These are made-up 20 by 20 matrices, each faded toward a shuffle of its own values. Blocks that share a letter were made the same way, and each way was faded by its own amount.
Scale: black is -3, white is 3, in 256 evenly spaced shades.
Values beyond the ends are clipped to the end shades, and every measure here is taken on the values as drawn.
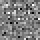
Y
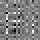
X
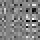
X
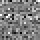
Y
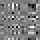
X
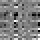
X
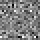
Y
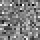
Y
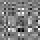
X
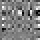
X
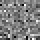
Y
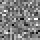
Y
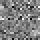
Y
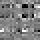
X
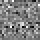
Y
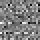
Y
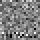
Y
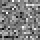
Y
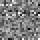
Y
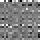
X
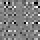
X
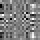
X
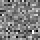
Y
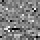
Y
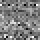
Y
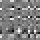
X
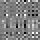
X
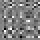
X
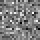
Y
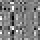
X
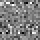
Y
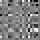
X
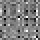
X
